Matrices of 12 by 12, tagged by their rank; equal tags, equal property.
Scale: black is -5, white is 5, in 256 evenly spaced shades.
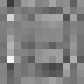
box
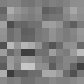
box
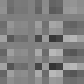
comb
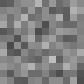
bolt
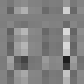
comb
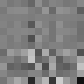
box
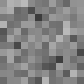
bolt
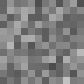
bolt
